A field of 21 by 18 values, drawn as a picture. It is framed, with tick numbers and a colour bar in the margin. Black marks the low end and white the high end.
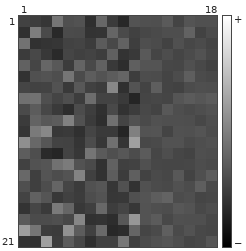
Overall the values sit about 30% of the way up the scale. Neither half mirrors the other. The middle right is the smoothest part. A vertical seam about 60% of the way across splits the table, and the right part is calmer. The values are skewed, with a long tail toward high values.
